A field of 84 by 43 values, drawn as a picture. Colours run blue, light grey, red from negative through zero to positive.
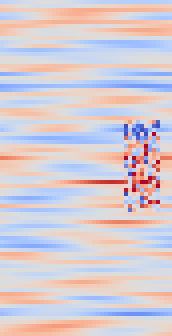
An odd patch, rougher than its surroundings, sits in the middle right. Values change most from cell to cell in the middle right. The grain runs across in streaks. No overall slope runs across the table.
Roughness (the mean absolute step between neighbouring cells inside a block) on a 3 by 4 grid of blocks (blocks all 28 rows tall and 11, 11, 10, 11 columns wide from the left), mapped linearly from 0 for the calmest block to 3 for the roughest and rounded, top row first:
0000 | 0013 | 0000
